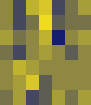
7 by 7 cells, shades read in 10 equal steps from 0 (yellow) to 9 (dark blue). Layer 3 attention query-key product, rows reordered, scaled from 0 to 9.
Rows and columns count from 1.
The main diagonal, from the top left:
4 7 4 3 4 4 3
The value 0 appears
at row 2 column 4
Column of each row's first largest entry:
2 2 5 2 1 4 3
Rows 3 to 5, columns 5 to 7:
9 4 3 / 4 6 4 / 4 4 4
